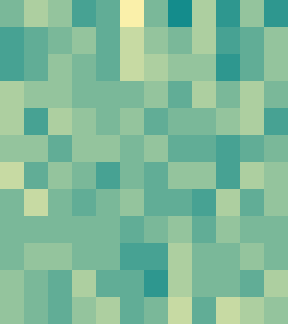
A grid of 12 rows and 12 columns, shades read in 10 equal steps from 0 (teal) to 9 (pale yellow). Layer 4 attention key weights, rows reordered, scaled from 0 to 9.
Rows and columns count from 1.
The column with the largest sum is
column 6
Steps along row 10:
up same down same down same up down same up down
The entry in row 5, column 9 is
4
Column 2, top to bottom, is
6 3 3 5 2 5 3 7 4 5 4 4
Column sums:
54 51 52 51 45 56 45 51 51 43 53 50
